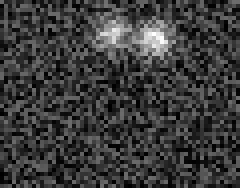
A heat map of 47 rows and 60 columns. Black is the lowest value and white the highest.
The ninth with the highest average is the top middle. Two bumps rise from the field. No single row or column stands out from its neighbours.
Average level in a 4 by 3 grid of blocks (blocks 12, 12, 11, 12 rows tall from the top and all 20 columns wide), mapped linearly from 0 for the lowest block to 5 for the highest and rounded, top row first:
1 5 1 | 1 1 1 | 1 0 0 | 0 1 0
